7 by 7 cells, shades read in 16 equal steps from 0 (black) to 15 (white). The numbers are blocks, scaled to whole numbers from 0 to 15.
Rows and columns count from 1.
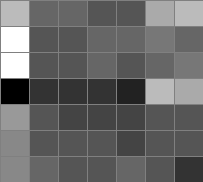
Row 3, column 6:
6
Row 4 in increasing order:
0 2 3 3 3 10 11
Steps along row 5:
down down same same up same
